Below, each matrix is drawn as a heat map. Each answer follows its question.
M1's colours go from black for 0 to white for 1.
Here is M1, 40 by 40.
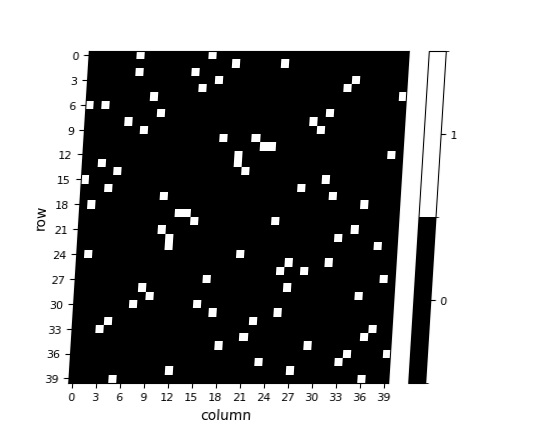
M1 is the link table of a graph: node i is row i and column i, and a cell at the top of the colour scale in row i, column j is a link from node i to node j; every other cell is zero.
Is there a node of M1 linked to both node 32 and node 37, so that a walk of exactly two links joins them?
no
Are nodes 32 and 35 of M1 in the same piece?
yes
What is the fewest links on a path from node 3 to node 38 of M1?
3
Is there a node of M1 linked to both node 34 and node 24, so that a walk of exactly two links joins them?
no
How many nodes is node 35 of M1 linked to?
2
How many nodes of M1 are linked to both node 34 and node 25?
0
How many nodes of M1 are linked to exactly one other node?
0
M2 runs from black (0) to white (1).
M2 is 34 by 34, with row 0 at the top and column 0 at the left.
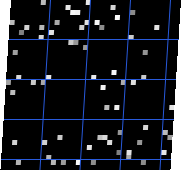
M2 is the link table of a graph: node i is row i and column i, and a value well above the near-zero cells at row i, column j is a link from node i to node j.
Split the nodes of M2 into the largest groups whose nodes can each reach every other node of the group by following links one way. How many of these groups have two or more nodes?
0
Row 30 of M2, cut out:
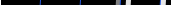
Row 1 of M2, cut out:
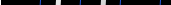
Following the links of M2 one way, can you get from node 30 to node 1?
yes
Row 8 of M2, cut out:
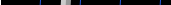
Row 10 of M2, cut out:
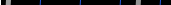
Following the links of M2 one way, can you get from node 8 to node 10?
no
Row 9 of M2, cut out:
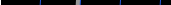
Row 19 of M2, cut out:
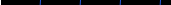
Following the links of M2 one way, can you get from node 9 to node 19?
yes
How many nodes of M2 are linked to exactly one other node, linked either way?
1
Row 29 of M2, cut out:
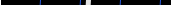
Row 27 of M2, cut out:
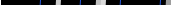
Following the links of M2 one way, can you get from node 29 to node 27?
no
